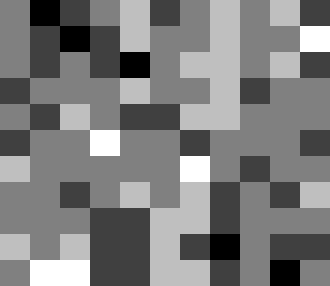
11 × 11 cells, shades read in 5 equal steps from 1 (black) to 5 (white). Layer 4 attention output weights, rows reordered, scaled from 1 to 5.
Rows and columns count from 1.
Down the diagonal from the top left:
3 2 3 3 2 3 5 2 3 2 3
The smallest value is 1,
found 5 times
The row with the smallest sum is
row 10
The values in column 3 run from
1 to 5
